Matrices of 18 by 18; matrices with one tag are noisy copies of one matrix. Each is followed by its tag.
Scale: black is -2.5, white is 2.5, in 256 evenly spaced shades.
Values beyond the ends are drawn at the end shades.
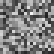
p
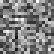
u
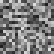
u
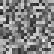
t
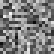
u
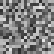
t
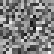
t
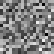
t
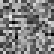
u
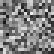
p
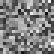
p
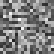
u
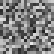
t
